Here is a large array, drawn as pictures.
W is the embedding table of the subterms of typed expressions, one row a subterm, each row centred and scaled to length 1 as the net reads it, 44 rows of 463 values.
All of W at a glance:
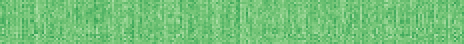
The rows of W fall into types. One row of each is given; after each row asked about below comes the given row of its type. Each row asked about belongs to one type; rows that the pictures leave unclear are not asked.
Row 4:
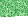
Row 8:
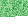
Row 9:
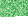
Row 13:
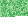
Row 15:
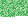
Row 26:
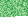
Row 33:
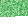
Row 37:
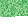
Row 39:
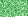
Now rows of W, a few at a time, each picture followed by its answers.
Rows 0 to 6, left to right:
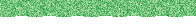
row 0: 26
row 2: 37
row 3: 8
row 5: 26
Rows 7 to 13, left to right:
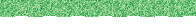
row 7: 39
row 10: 9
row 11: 13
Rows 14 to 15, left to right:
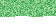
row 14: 33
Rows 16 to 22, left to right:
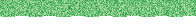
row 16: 15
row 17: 9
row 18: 8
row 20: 13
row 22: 26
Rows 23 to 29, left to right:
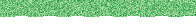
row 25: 39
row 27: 15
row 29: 4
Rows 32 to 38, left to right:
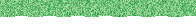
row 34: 13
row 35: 13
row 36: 37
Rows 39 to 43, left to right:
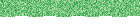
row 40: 15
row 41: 9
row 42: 15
